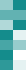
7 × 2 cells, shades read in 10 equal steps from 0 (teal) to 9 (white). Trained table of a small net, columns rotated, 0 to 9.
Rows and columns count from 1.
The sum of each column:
17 33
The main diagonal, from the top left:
5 3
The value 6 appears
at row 3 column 1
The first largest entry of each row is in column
1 1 1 2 2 2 2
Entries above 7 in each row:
0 0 0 1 0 1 1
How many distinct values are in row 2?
1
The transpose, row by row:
5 3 6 0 2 0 1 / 0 3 0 8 5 9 8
